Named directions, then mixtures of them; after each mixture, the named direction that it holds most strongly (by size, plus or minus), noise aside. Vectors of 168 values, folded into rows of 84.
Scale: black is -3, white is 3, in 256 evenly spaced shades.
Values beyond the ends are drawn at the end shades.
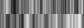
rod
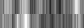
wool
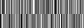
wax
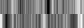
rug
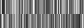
wax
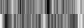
rug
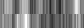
wool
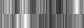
wool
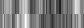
wool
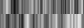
rod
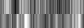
wool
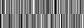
wax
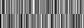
wax
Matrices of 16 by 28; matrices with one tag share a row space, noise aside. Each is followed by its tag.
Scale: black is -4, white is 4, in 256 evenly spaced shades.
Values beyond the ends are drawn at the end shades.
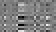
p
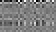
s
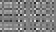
s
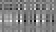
s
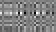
s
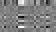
p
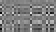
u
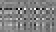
s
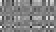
u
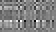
s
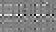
s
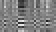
p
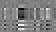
p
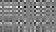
s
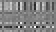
s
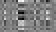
p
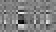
p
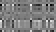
u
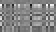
u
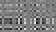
s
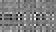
s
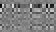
u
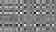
s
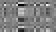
p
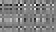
s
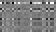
u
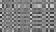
u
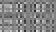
s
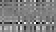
s
